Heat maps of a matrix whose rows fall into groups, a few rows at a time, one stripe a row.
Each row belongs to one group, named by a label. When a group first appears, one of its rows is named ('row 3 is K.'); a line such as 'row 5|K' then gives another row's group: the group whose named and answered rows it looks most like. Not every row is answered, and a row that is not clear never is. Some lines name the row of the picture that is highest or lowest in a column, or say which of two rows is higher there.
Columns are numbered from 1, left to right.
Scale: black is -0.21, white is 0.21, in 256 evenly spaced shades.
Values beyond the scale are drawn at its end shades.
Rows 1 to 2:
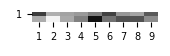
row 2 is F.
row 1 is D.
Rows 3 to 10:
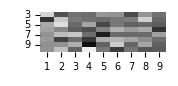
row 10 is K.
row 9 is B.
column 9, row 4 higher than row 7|No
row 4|D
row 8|B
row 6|B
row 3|B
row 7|F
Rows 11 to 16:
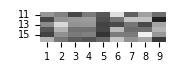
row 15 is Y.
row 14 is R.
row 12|D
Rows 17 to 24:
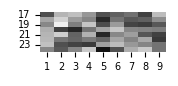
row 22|B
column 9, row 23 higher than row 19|Yes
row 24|Y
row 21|K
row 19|K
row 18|F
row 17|F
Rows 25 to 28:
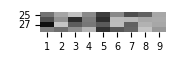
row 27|R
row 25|F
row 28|Y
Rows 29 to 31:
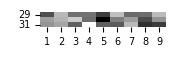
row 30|F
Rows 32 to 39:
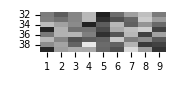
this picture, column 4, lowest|34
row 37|B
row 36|F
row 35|D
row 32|Y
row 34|B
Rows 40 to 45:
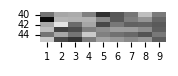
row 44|K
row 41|D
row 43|B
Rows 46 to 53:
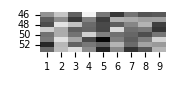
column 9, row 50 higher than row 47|No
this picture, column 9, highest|51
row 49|B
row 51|F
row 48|D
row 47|R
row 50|K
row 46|K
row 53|F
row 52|R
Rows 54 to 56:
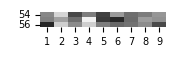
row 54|R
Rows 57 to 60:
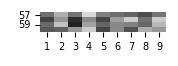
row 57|K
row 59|R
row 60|Y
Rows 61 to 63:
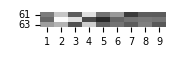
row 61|K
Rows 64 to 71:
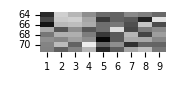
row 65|F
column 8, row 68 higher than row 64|No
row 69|Y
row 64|D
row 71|Y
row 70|K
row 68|F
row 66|D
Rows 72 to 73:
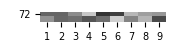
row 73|B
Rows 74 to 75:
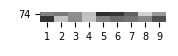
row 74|Y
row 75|D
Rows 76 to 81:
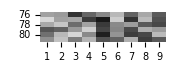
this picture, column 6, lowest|81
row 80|F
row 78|K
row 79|Y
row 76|B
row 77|B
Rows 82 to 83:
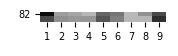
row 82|D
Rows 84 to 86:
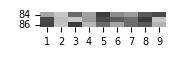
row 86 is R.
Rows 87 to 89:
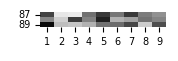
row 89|D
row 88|R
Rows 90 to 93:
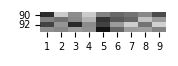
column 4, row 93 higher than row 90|No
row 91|Y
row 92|R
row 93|Y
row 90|D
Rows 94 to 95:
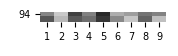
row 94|R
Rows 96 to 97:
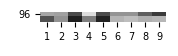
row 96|K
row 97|R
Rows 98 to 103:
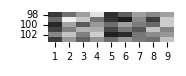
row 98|Y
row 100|R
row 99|F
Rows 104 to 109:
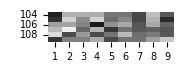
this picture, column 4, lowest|106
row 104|D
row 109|Y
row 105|D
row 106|B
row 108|B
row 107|K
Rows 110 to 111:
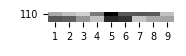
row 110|F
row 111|Y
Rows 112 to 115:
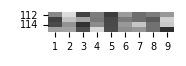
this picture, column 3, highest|113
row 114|R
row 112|R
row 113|F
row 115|K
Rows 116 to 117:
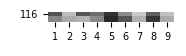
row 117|F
